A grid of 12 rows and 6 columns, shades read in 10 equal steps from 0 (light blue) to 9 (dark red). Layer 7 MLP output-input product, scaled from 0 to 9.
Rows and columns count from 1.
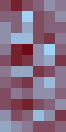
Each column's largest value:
6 8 9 7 7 7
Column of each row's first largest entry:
2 4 4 5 3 2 4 3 1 3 6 4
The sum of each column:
53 63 56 55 46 56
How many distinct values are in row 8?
6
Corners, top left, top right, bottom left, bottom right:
6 4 2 5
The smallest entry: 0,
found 2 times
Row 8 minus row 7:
1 4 5 -4 -5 0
